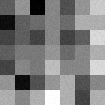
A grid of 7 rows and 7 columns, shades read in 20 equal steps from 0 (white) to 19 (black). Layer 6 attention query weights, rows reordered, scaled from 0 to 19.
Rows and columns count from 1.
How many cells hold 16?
0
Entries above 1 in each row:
7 7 7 7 7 7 6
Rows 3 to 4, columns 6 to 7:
12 3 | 9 6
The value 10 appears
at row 4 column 2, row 4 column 3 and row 5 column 3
